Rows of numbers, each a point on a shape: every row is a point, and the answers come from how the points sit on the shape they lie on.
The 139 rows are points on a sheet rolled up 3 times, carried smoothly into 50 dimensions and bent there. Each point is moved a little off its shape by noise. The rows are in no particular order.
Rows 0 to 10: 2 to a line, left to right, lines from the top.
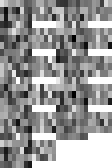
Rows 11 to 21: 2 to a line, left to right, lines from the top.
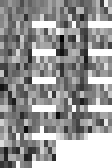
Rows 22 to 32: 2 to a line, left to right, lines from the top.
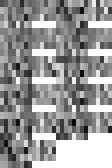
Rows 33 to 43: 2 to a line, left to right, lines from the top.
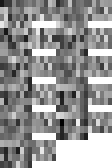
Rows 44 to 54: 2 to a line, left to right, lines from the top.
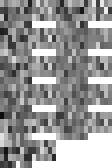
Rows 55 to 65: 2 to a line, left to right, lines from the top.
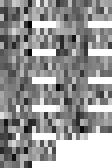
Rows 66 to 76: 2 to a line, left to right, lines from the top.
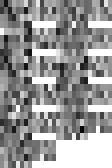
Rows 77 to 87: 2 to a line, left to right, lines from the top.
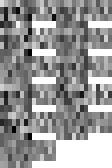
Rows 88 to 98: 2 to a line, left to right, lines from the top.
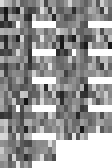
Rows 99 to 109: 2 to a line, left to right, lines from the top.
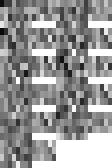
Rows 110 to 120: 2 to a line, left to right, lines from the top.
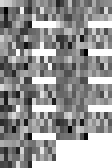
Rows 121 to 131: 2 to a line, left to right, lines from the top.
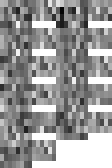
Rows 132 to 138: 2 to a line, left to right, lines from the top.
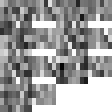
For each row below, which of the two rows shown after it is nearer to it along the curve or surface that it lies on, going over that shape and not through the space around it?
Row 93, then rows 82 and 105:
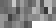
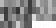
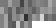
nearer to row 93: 105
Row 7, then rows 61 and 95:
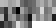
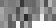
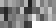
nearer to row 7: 95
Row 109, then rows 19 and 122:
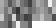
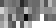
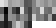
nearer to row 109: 19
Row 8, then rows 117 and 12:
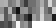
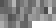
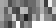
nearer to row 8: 12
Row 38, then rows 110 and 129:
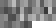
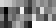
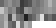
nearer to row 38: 129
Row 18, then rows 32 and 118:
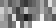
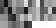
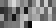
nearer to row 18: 32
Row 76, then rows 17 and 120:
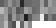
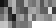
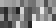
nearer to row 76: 120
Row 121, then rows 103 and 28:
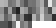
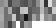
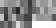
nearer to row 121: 103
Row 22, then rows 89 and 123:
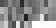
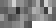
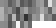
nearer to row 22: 123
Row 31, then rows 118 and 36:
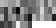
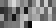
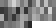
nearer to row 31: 36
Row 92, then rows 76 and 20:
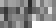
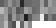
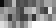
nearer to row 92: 76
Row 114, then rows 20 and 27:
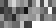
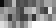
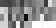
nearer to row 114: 20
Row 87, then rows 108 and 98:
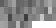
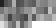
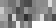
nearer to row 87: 98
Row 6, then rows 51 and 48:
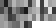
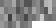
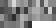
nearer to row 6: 48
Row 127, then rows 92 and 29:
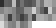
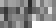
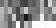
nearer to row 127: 92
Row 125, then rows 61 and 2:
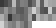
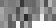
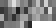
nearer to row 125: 2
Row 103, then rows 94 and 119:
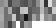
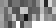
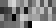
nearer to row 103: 94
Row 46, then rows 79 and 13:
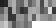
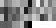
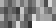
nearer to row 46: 79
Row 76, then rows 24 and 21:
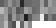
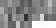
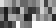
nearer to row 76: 24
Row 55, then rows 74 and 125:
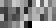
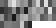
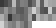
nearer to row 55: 74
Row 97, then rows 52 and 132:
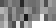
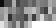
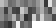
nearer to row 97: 132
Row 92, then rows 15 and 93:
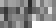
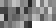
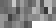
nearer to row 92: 93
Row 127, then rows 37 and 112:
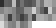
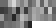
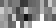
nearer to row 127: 37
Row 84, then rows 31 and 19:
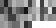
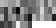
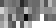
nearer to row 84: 19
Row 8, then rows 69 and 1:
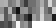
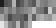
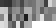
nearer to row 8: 1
